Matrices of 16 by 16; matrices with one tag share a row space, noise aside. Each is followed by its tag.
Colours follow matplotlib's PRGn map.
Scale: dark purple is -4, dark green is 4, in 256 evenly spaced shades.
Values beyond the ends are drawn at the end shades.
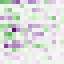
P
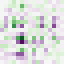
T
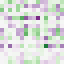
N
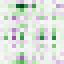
T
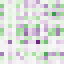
N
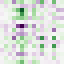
T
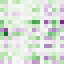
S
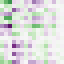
P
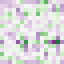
N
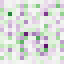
N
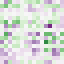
S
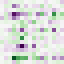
T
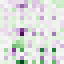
T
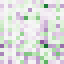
N
